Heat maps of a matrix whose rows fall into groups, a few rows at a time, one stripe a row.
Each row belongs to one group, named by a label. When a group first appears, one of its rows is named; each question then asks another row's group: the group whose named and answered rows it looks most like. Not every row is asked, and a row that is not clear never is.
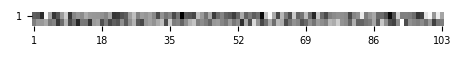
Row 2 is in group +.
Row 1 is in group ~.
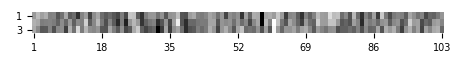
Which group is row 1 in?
+
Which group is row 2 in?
+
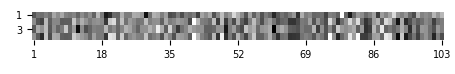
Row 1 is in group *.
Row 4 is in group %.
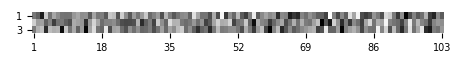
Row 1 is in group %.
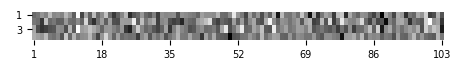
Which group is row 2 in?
~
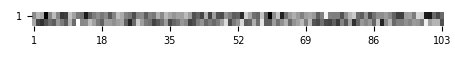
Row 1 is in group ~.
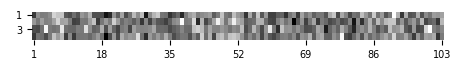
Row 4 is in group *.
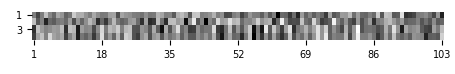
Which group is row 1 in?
%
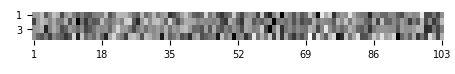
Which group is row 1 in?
~
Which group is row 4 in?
%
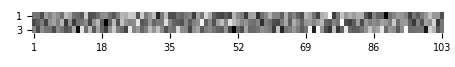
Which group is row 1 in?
~
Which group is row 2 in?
*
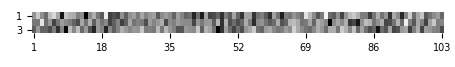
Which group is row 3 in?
~
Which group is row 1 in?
~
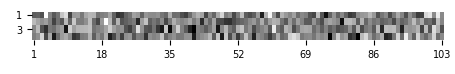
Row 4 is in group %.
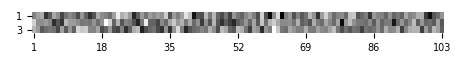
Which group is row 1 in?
~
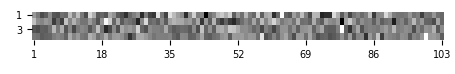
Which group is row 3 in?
*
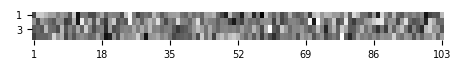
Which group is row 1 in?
+
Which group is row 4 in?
*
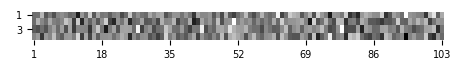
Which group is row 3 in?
*
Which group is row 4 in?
%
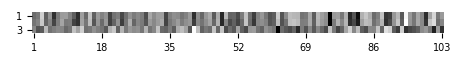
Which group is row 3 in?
%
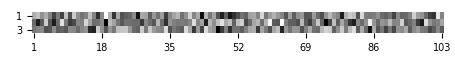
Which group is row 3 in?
~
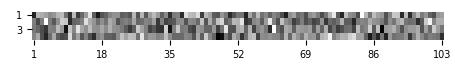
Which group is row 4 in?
~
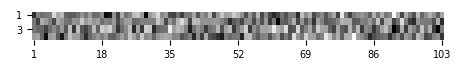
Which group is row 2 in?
%
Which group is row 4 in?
~
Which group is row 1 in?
*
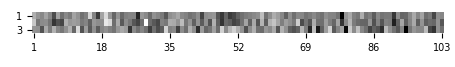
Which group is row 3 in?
%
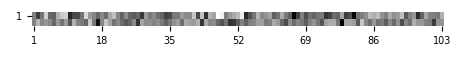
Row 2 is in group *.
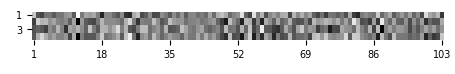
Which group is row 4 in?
+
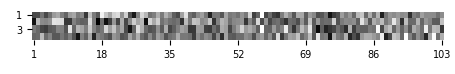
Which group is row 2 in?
*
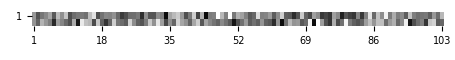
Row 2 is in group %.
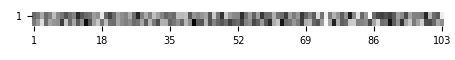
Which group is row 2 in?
~
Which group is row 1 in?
+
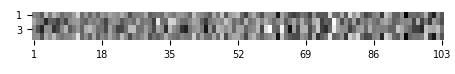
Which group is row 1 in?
%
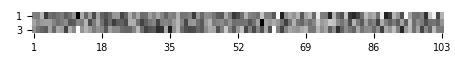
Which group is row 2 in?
+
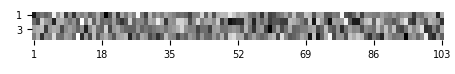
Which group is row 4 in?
%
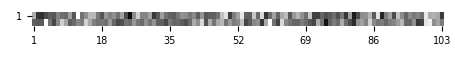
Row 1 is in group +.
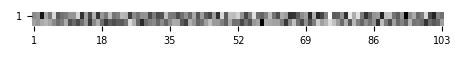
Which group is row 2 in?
+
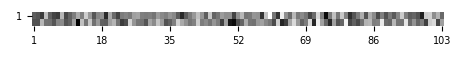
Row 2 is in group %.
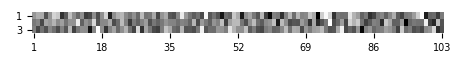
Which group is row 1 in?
~
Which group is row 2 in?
%
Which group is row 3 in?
*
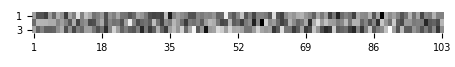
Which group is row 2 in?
+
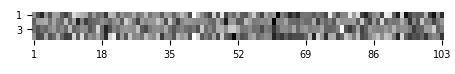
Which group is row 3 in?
*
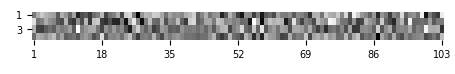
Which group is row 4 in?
+
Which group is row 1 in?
+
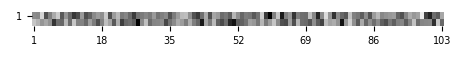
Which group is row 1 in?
~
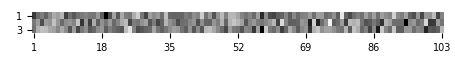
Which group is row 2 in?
%
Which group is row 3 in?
+
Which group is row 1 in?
*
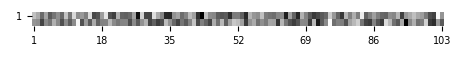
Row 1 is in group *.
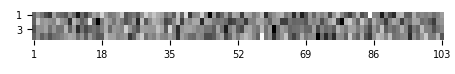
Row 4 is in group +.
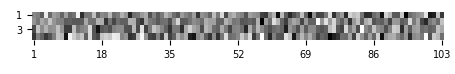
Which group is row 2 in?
+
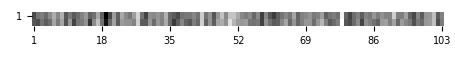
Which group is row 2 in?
*
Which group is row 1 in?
*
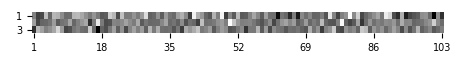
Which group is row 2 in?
*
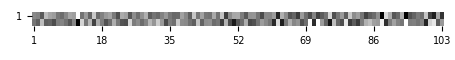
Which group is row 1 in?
%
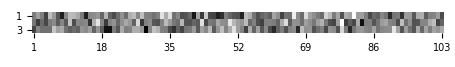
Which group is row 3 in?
*
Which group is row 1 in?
~
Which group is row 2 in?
*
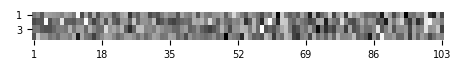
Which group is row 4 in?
+
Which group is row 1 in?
%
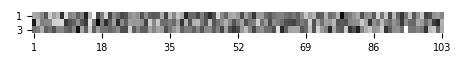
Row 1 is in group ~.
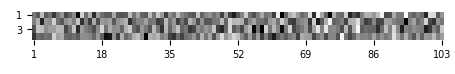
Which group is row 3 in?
+
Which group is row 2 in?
%
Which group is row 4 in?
*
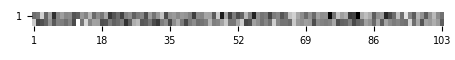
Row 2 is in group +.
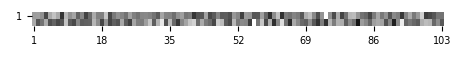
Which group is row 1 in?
~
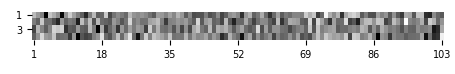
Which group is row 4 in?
+
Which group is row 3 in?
*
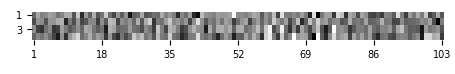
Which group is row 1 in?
%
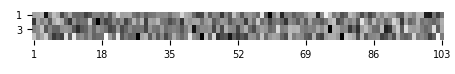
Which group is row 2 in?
*
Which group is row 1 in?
~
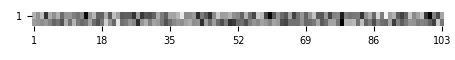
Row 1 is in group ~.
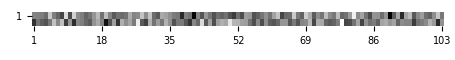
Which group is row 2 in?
*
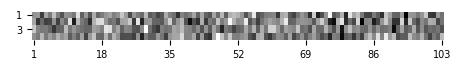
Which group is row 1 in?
%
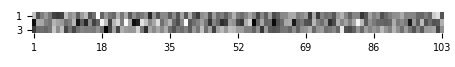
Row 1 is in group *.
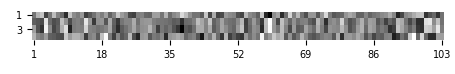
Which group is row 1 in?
~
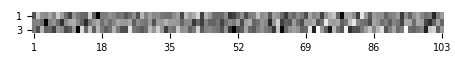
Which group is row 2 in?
~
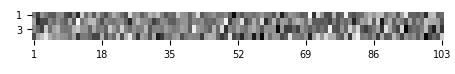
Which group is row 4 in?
+
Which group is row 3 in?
%
